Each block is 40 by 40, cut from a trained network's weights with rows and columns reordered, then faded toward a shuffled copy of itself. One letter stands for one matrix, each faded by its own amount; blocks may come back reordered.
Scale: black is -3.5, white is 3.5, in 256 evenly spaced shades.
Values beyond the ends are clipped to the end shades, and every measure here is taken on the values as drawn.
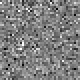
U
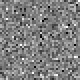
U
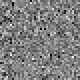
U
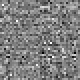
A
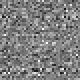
A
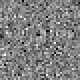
U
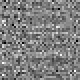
A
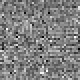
A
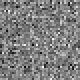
U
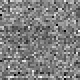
A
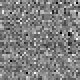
A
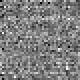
A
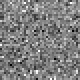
A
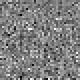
U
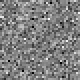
U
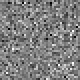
U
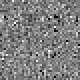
U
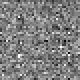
A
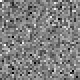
U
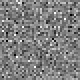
A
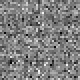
A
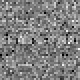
A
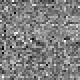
A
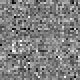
A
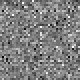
A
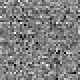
A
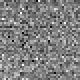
A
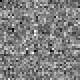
A
